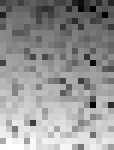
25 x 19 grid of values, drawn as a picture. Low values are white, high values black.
The histogram is bell-shaped. The ninth with the highest average is the top right. The texture is fine-grained noise. There are no regular stripes. Values rise toward the top.
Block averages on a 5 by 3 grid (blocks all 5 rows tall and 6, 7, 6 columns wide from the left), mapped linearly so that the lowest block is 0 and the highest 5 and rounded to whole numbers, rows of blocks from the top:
4 5 5 | 3 3 3 | 2 2 3 | 1 1 2 | 0 0 1
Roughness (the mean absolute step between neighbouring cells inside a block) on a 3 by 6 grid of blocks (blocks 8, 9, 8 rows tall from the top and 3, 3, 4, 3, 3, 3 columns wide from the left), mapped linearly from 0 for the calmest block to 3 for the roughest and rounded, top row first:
100111 | 111231 | 221131
